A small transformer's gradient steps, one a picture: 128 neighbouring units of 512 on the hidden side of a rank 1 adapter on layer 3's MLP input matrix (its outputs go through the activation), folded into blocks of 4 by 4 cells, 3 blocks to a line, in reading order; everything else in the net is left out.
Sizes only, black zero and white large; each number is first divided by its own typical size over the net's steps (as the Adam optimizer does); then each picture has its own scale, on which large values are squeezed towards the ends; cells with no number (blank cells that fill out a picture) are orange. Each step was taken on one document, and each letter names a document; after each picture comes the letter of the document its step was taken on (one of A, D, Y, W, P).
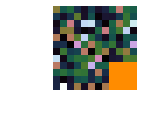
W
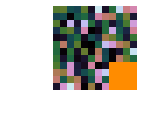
W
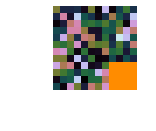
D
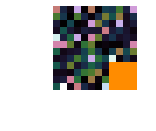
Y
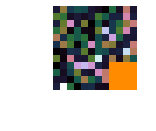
W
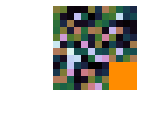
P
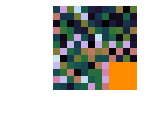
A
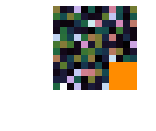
Y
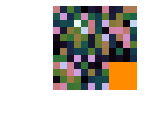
D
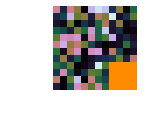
P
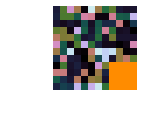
P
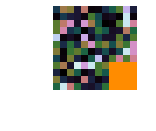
W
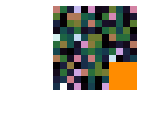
Y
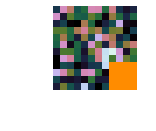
P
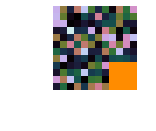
A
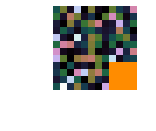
Y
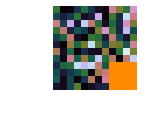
W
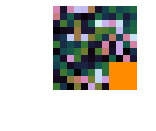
A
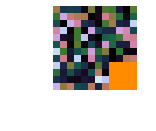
D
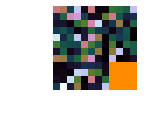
Y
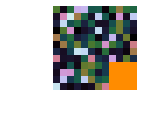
A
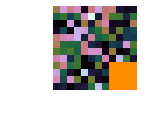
P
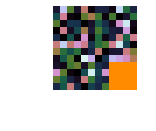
W
